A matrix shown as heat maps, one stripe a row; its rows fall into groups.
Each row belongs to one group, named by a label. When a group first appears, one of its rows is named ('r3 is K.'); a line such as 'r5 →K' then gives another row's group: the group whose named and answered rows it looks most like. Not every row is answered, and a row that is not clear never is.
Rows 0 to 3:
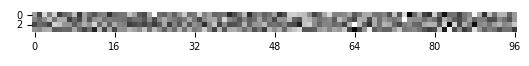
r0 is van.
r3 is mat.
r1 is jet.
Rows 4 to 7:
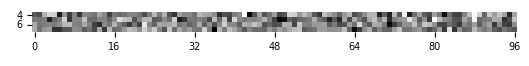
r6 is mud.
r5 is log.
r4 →van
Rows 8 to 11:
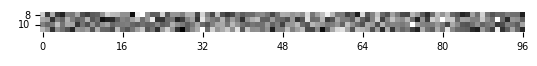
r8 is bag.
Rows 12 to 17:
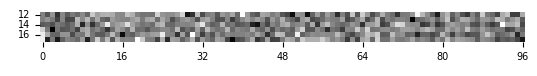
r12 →log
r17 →bag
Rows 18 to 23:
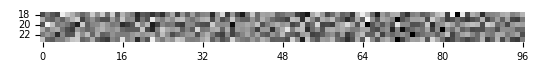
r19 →mud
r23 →mud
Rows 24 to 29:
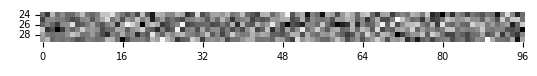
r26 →log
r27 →bag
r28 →mud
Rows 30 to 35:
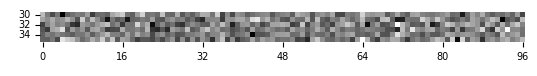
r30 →bag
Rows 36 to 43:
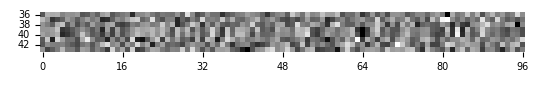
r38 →van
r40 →mat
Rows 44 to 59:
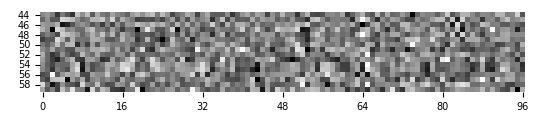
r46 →mat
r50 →jet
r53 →log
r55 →mud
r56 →bag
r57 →van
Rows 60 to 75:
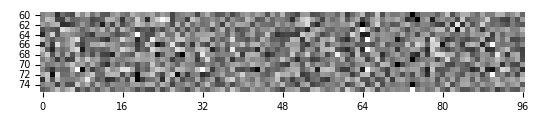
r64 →van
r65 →mud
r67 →mud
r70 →mud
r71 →mud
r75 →jet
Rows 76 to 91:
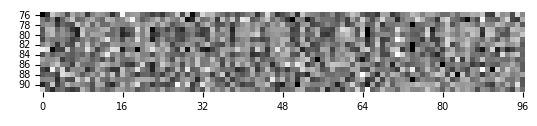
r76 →van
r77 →log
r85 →mat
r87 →van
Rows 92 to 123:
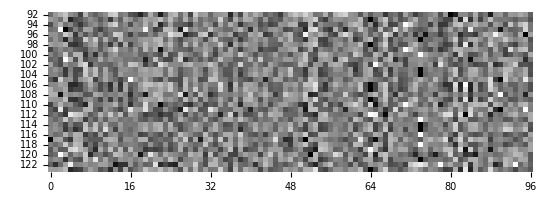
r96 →van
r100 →jet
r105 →van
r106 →mat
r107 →mat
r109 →mat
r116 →jet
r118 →jet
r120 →bag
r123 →mat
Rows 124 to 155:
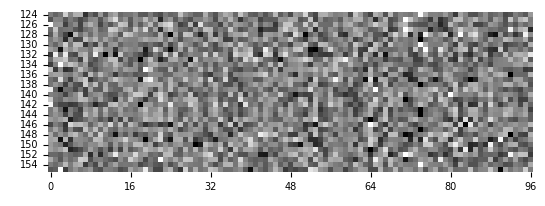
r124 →jet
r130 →jet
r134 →bag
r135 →bag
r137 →bag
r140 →log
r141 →mud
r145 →mat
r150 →log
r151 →mat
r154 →jet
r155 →van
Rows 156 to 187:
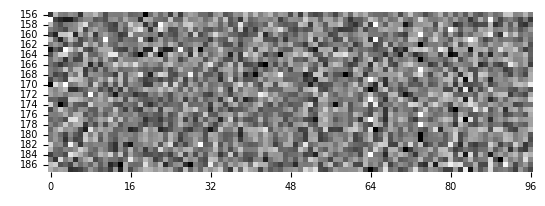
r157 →bag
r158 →mud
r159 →log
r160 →van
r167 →jet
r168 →log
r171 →mat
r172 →mud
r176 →jet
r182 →van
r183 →mud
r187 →mat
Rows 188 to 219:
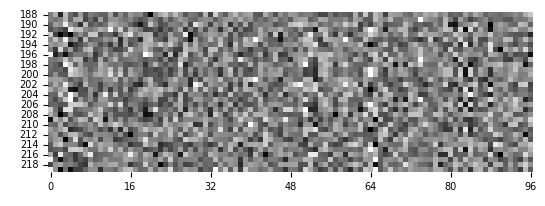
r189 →jet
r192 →bag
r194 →mat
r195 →van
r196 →bag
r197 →jet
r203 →mat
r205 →van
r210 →log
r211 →mat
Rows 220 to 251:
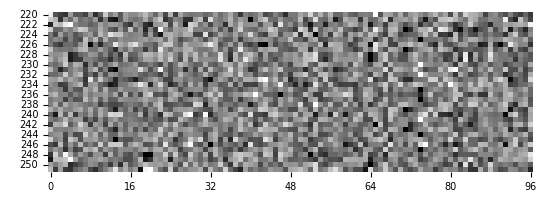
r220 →bag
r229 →mat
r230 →jet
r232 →jet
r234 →log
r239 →mud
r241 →jet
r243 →mud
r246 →log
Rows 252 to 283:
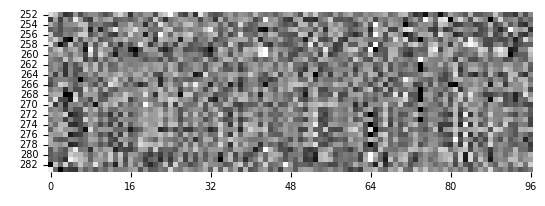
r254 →mud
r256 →mud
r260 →mud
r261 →jet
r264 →log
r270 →bag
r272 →mat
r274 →mat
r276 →mat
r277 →log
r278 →mat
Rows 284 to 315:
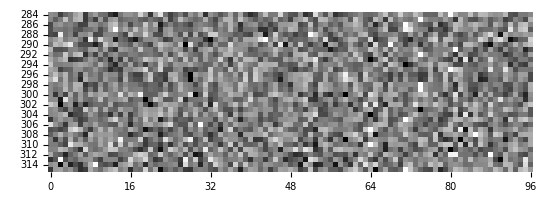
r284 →log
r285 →jet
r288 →van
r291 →log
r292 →jet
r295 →log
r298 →jet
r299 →jet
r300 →log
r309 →log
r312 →log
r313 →van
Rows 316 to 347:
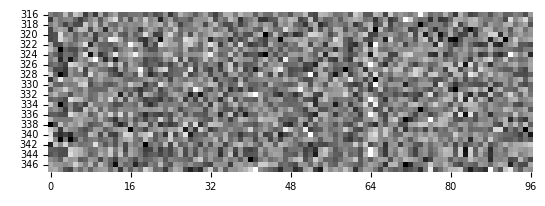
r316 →jet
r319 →bag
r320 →van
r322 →mud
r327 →log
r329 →bag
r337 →mud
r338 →van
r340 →bag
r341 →bag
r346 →mud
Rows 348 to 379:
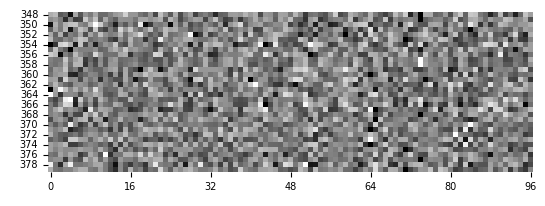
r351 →bag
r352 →log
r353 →mud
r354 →van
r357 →jet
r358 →jet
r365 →van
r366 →van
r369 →bag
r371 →mat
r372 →log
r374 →mat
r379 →mud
